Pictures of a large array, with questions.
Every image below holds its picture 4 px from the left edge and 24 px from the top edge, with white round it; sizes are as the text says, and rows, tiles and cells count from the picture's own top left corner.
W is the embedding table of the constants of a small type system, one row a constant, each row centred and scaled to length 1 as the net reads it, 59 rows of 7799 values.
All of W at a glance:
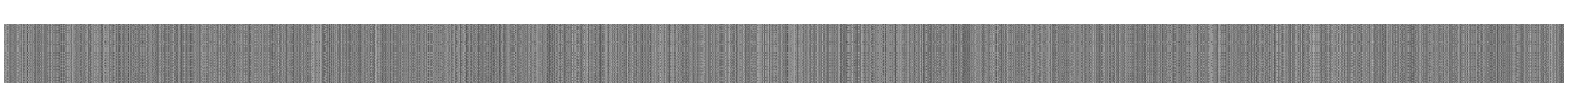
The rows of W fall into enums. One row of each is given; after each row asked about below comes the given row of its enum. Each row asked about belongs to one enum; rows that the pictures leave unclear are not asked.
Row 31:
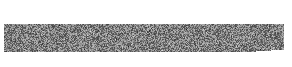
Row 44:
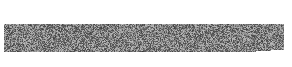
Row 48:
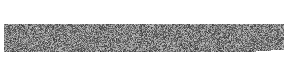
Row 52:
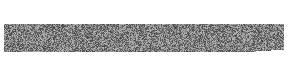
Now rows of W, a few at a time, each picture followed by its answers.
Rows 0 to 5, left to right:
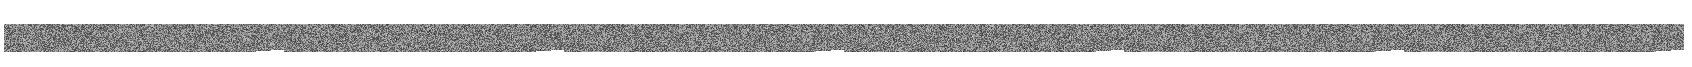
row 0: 44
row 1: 31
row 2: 52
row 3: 48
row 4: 52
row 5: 52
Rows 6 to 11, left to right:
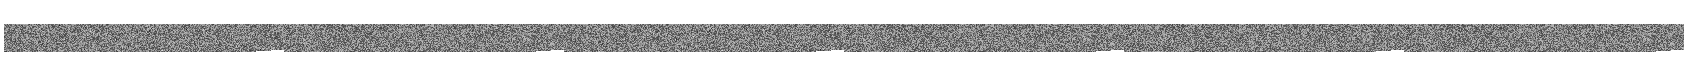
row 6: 31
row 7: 44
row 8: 31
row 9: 44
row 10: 52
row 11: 44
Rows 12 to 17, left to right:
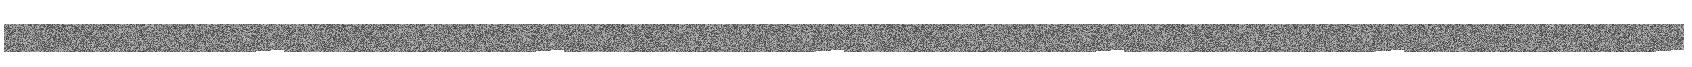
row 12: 44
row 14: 52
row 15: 44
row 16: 52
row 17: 48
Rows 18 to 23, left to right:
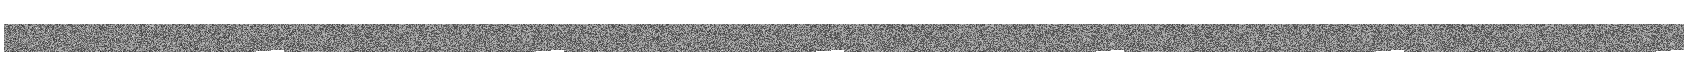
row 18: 48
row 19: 52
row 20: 31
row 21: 44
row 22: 52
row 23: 44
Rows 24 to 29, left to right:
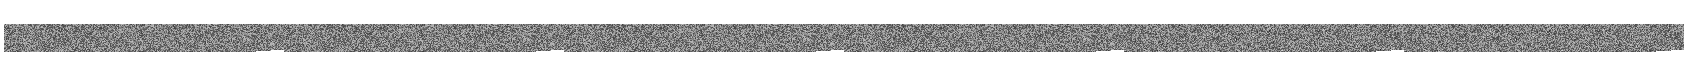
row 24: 44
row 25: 44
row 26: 44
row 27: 44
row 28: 31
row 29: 31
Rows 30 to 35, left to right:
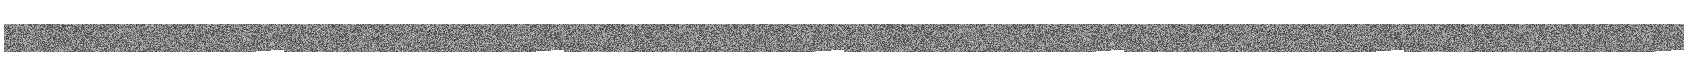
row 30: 44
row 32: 52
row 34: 31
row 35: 52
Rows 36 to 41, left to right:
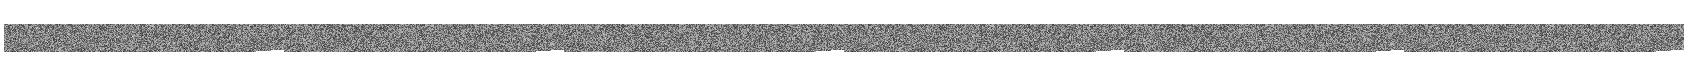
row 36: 48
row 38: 52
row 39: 48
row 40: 44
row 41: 48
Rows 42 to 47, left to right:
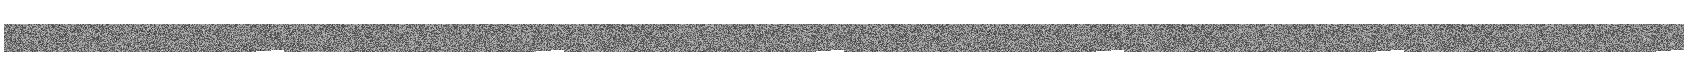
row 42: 31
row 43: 52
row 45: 31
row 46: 44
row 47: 44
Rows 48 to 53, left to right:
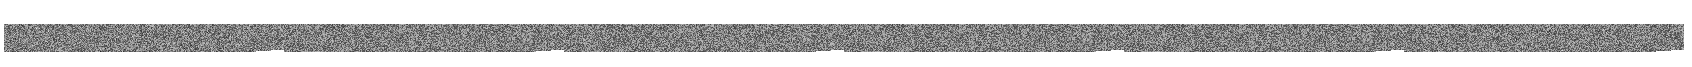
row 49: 52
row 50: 44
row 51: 52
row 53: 31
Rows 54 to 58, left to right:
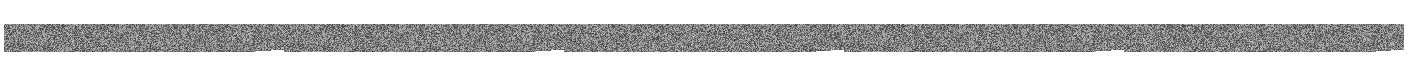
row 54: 52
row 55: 52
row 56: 31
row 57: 52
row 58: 44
